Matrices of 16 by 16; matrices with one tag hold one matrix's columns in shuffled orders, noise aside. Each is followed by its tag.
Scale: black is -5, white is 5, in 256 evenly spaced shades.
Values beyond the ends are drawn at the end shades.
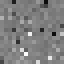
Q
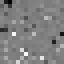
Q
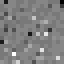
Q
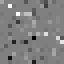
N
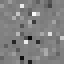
N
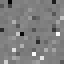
Q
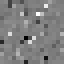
N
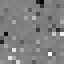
Q
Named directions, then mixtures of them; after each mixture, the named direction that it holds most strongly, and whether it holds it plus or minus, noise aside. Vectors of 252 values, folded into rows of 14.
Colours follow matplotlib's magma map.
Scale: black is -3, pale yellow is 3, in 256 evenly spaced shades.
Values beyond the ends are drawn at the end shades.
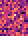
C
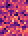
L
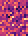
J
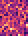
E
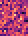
C, plus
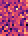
E, minus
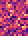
L, minus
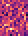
E, plus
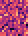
E, minus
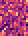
E, minus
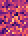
L, plus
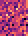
J, minus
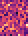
E, plus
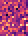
J, plus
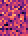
C, plus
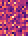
J, plus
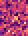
L, plus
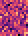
E, minus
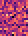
J, minus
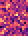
L, minus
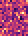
C, minus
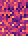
J, plus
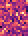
L, minus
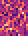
E, plus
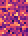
L, minus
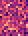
E, plus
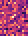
C, plus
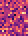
C, minus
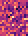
J, plus
